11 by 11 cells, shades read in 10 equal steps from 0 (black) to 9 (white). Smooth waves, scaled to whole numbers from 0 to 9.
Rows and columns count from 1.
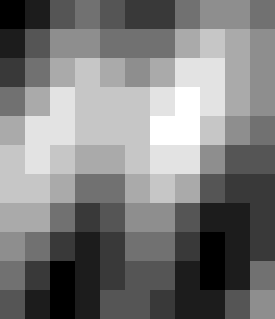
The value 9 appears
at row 4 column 8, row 5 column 7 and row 5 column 8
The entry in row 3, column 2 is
4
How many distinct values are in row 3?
6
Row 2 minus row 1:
1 2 2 1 1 2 2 2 2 1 1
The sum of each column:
45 50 49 45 47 53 58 57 45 39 41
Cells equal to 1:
13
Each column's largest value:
7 8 8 7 7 7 9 9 8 6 5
